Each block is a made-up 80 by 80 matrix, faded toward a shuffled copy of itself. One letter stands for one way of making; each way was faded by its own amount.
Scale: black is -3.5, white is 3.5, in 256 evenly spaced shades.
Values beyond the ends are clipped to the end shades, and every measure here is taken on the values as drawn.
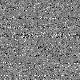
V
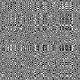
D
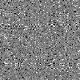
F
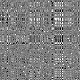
D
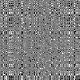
D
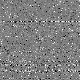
F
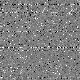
F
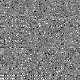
F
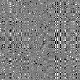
D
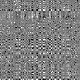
D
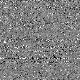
V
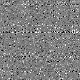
F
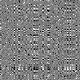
D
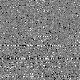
F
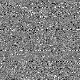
V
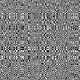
D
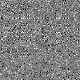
F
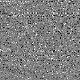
F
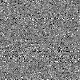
V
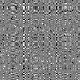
D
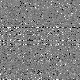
F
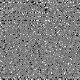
F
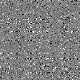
F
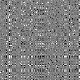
D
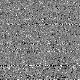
V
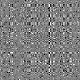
D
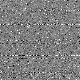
V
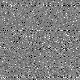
F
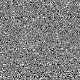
V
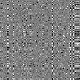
D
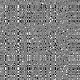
D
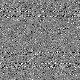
V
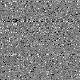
F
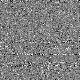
V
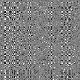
D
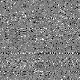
F
